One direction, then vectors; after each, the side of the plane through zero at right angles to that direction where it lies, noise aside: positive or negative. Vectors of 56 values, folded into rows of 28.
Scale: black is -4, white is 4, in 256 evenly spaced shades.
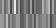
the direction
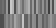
negative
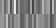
positive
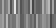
positive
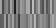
negative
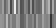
positive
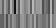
negative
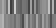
positive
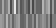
positive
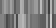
negative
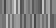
positive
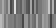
positive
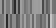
negative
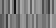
negative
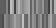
negative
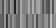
negative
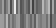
positive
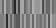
negative
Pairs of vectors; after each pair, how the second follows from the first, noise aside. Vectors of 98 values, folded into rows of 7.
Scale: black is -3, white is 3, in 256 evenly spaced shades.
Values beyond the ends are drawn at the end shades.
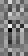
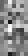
sign-scrambled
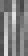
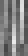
reversed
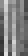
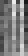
reversed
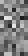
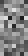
sign-scrambled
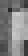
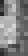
reversed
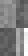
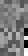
sign-scrambled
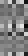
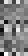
reversed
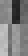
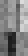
reversed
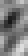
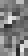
sign-scrambled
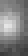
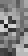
sign-scrambled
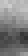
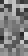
sign-scrambled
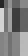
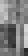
reversed
